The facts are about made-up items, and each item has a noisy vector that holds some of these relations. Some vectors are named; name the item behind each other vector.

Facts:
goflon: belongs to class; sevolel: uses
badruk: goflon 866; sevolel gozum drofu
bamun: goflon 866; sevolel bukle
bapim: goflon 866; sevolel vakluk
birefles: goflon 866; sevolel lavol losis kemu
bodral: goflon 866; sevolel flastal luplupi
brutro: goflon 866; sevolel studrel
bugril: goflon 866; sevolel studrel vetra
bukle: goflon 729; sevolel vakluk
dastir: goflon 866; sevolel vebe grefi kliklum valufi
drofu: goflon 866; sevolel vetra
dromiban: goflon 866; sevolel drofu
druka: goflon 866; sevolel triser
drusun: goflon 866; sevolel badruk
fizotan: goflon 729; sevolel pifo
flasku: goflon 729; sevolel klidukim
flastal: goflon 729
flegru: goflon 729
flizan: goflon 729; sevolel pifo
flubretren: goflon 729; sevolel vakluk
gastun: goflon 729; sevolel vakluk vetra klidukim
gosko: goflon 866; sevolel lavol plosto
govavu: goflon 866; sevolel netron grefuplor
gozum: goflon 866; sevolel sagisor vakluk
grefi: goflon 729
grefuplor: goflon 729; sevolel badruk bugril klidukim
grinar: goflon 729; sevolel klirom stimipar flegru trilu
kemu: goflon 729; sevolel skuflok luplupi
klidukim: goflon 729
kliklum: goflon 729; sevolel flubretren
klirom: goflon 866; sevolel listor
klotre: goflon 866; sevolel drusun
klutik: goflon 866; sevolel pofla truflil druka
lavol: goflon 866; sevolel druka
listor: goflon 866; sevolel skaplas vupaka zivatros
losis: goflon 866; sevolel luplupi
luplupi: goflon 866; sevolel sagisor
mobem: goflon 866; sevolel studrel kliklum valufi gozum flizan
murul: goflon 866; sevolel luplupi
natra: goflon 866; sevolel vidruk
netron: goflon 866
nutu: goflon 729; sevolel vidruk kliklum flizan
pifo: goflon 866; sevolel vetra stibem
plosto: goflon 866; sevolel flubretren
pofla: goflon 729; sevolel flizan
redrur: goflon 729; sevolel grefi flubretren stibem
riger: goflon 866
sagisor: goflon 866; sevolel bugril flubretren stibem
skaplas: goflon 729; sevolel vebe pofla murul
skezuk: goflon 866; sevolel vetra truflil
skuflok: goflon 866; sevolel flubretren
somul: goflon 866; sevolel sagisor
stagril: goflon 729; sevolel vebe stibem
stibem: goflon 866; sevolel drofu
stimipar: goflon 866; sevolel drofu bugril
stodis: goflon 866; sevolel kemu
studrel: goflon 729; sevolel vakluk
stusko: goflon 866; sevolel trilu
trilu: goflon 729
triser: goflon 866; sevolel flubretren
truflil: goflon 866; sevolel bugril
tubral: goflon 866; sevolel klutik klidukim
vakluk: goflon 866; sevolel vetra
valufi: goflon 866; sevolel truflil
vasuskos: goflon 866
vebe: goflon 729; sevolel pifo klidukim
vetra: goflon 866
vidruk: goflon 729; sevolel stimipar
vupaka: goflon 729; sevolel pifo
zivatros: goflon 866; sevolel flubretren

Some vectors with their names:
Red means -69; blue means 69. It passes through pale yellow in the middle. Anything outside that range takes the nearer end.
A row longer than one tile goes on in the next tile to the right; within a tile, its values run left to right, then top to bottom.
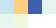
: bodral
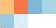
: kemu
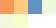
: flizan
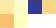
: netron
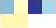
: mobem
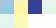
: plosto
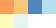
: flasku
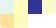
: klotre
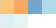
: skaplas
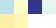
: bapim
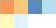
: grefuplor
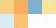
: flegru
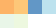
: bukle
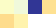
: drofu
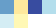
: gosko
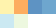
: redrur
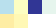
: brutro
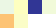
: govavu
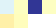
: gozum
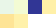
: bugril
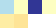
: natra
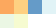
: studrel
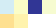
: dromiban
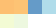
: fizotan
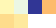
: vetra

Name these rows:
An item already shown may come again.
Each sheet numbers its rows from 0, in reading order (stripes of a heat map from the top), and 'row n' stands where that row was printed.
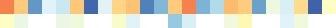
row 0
vebe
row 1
bodral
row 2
gastun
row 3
kemu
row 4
vidruk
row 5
losis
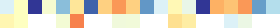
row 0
gozum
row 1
stusko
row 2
studrel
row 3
vetra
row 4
skaplas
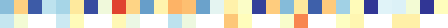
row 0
birefles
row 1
lavol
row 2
klidukim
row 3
flubretren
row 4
netron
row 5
stusko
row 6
klutik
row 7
valufi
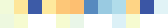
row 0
luplupi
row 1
stagril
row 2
stodis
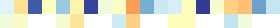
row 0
murul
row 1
listor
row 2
grinar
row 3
sagisor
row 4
kliklum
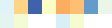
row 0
losis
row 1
grefi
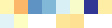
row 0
nutu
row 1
stimipar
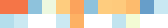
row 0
flastal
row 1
trilu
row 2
kliklum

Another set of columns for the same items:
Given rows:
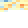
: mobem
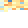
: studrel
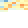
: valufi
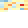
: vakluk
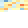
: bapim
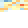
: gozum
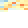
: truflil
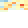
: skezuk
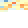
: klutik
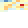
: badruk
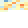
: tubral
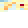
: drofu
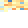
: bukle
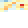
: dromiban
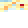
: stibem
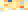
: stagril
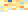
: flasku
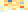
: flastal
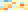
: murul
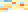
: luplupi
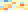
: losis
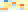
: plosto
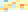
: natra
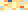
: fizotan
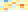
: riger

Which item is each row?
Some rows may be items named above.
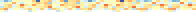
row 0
bodral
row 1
redrur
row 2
grinar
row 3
klotre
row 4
vebe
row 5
somul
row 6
luplupi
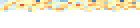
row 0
stimipar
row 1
kliklum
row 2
luplupi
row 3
gastun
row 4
kemu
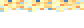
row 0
kliklum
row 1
flubretren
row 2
klidukim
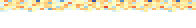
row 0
vidruk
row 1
flubretren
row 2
klutik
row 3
flizan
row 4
nutu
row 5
vebe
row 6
skaplas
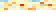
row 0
vetra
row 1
sagisor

